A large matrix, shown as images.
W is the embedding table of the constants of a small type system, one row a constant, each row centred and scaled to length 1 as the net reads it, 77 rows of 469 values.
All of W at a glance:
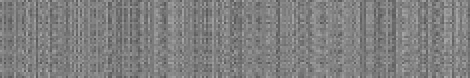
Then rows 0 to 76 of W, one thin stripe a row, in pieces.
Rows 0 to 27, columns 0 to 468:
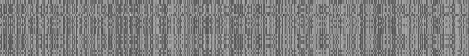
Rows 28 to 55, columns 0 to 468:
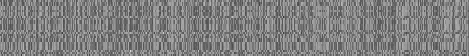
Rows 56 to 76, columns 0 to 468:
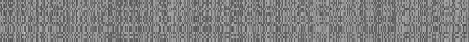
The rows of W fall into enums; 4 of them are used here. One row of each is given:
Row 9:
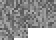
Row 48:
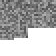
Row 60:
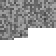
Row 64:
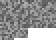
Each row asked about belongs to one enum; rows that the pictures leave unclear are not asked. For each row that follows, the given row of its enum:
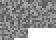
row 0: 64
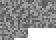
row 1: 64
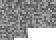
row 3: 48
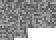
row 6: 48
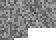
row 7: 60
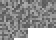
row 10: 64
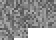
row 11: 9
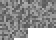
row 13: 64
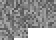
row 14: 9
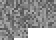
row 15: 9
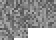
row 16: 9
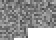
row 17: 48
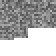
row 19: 48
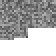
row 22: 48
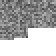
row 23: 48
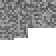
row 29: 48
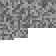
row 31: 64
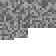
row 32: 64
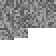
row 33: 9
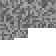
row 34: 64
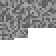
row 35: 64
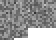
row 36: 60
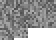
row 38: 9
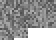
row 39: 9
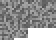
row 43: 64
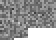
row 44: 60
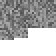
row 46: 9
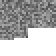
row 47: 48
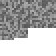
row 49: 64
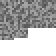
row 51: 64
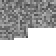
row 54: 48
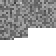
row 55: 60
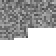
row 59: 48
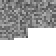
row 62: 48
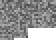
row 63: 48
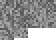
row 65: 9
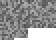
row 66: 64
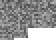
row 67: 48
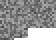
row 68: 60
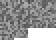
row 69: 64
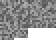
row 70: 64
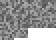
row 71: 64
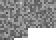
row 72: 60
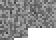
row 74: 60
